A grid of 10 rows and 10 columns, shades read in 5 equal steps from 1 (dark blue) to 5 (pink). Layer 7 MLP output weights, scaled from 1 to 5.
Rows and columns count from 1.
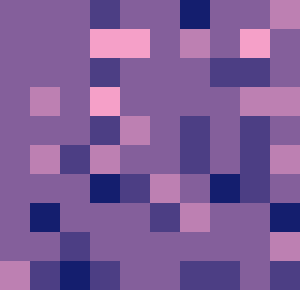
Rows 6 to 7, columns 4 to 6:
4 3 3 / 1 2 4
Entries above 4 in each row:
0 3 0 1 0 0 0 0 0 0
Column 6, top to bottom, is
3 3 3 3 3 3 4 2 3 3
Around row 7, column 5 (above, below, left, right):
3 3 1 4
